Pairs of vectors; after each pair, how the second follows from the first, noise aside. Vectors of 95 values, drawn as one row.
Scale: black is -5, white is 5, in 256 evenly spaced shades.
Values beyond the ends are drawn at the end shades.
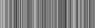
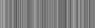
shrunk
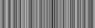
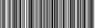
scaled up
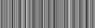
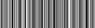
scaled up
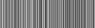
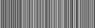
wrapped around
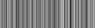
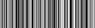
scaled up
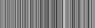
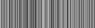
wrapped around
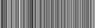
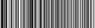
scaled up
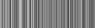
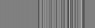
partly zeroed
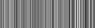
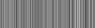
shrunk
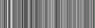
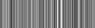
wrapped around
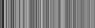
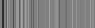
partly zeroed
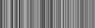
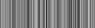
wrapped around
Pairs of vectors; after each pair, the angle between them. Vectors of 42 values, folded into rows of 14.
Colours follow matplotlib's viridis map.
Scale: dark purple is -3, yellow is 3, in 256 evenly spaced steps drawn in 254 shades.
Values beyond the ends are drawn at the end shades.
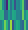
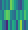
partly opposed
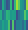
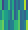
partly opposed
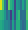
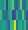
orthogonal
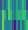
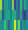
partly opposed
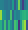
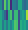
partly aligned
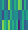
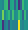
nearly opposite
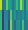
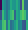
partly opposed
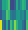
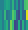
orthogonal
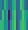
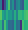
orthogonal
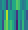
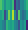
orthogonal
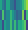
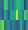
partly opposed
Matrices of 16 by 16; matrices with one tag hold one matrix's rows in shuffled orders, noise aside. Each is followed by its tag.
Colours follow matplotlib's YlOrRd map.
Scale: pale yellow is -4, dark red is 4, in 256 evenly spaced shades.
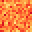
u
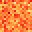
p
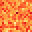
u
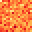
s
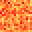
p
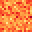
u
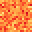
p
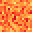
p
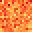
p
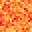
s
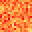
p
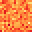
p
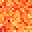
p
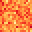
u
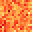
p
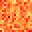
p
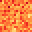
p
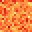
p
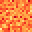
s
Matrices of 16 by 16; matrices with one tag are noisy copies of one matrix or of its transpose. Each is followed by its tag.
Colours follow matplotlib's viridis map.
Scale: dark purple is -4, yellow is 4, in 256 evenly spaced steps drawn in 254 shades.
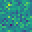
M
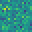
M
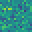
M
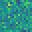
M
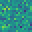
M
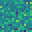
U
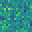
M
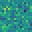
M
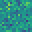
M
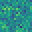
M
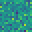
U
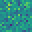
M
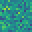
M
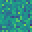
U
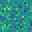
M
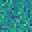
U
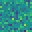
U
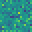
U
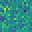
M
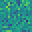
M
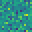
U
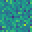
U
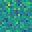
M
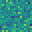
U
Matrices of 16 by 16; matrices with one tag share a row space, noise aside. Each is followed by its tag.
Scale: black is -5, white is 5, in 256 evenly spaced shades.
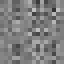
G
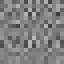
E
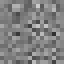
G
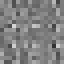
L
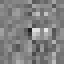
G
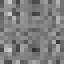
L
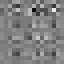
G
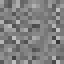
L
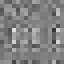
L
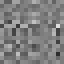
L
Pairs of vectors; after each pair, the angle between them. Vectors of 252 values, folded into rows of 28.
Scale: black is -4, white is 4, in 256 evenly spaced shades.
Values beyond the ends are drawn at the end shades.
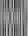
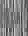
nearly opposite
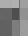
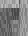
nearly parallel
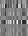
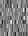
partly aligned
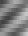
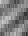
nearly opposite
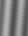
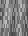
partly aligned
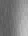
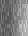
nearly parallel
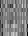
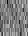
partly aligned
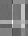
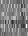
partly opposed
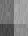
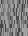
orthogonal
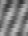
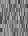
orthogonal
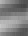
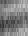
nearly opposite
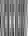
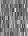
partly aligned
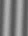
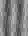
nearly opposite
